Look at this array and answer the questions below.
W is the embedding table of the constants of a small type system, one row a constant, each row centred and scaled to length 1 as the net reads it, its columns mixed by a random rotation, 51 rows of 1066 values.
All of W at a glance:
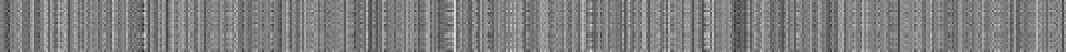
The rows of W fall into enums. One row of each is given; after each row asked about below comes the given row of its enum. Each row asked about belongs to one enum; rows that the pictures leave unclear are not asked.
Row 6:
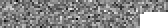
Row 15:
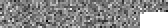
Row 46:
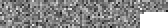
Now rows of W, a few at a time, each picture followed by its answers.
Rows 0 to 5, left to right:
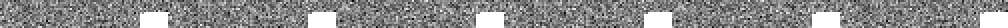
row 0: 15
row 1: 46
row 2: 6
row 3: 46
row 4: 6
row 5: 15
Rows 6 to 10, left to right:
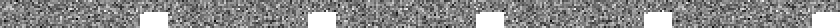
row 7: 15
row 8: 46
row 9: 15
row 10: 6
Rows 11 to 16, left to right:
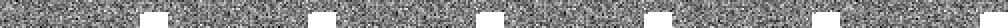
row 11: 6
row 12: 46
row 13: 46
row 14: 46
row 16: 6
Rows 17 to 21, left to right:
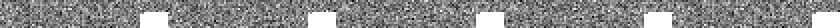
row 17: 46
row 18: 15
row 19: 6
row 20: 6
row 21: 46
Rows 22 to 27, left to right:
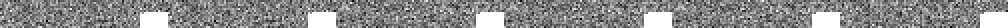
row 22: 15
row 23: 15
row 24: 6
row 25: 6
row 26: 6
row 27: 46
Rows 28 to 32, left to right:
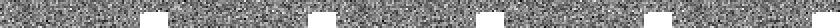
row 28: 15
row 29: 6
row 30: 15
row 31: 6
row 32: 15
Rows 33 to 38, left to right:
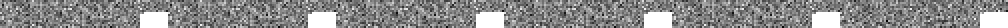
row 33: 46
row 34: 46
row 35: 46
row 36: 46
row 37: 46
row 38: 15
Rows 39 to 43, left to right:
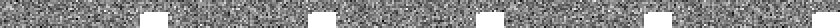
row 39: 6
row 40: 46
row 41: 15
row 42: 6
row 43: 46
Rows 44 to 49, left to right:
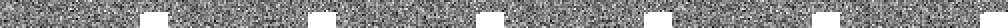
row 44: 6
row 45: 15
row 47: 15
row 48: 6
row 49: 46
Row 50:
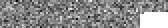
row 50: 6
